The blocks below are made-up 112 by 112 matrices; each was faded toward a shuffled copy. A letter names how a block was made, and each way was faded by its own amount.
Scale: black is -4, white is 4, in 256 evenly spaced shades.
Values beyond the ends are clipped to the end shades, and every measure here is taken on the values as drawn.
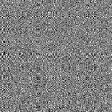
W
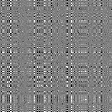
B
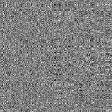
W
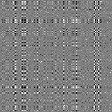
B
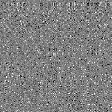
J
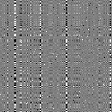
B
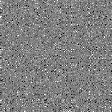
J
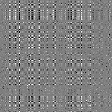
B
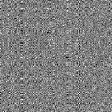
W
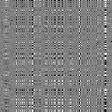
B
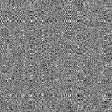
W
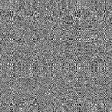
W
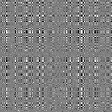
B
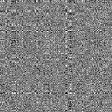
W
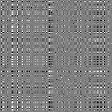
B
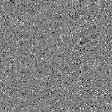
J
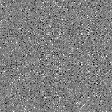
J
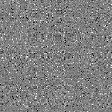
J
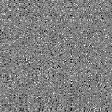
J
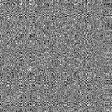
W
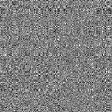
W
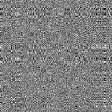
W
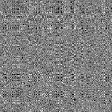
W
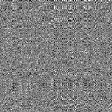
W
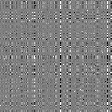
B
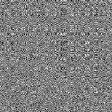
W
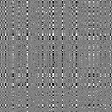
B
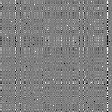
B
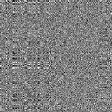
W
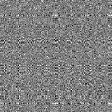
W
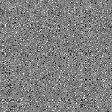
J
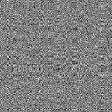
W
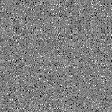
J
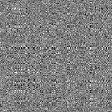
W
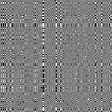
B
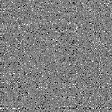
J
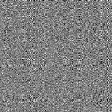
W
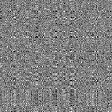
W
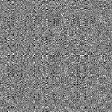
W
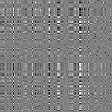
B
